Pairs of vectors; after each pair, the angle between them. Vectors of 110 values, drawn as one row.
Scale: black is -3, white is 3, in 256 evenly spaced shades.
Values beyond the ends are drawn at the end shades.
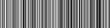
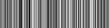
partly opposed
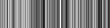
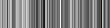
nearly parallel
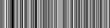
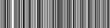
nearly opposite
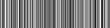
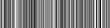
partly opposed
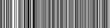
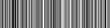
partly opposed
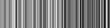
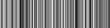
orthogonal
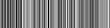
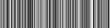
partly opposed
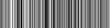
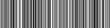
partly opposed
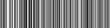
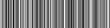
partly opposed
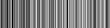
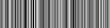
orthogonal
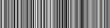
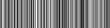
nearly parallel
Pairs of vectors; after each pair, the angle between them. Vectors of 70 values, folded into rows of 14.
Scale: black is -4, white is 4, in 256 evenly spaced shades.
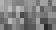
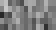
partly aligned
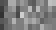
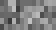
partly aligned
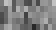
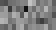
partly opposed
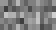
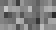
nearly opposite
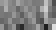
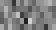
partly aligned
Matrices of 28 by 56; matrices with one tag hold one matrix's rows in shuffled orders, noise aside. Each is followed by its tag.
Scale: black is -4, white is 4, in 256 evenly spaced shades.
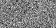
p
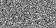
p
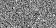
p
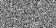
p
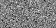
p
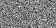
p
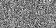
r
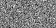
p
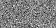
p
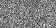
r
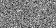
p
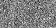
r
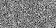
r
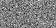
p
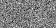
p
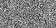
r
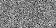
r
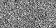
r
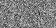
r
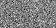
p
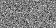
p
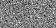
p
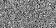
r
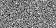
p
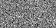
p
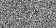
p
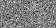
p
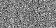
r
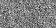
r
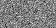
p
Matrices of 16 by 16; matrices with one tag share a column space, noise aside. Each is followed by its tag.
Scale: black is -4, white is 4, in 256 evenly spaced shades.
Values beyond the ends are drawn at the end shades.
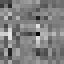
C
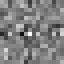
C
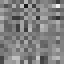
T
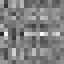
C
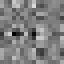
C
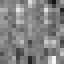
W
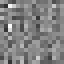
T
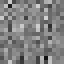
T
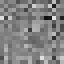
T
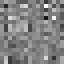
T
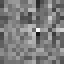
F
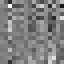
T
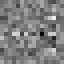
C
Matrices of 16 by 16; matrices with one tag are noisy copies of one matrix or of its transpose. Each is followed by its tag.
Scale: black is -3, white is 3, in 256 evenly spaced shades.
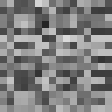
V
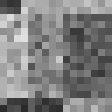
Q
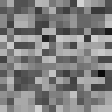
V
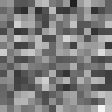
V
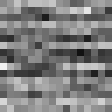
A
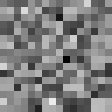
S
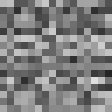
V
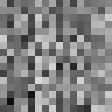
V
